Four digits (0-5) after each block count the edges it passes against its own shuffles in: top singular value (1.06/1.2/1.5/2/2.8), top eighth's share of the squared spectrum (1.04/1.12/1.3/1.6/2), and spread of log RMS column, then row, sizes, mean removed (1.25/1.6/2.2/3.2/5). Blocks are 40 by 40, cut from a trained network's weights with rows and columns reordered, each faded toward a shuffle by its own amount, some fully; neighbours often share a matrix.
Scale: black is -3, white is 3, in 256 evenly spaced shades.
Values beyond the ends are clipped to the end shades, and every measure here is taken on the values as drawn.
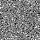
0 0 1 0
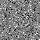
0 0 0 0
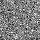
0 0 0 1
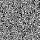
2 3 1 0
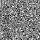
2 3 0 1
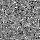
0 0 0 0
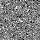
0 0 0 0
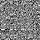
3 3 0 2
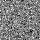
0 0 0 0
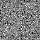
1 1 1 0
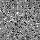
1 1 0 0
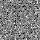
1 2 1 0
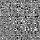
2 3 2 1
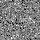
0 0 0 0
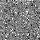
1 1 1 0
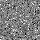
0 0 1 0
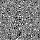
2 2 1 0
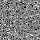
0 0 0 0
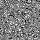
1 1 0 0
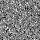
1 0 0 0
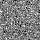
0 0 0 0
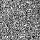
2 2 0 0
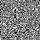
2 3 1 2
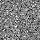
1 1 0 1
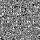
2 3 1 1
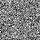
1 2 0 0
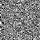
2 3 1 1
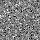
1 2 0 0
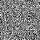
2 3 1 1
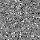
2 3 1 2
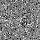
0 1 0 0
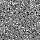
1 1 0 0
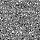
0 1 0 0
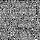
2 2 1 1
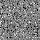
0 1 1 1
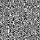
3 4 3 1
